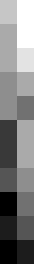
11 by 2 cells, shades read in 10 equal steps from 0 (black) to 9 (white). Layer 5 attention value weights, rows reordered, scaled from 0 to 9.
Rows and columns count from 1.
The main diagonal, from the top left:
7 9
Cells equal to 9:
2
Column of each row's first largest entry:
2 2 2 2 1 2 2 2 2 2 2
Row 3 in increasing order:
6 8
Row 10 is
1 3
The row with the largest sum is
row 1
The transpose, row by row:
7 6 6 5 5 2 2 3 0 1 0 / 9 9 8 6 4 6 6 5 4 3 1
